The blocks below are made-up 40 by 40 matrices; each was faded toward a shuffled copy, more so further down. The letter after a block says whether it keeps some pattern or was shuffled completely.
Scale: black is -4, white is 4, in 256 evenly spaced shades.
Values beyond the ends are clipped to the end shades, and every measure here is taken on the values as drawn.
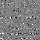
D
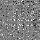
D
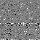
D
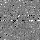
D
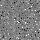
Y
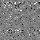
D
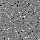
Y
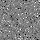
Y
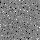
Y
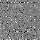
D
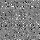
D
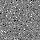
Y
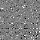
D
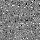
D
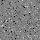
Y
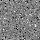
Y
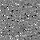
D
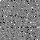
D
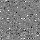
D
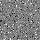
Y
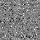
D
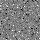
Y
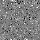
D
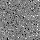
Y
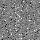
Y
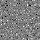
D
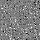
D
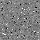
Y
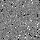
Y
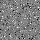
Y
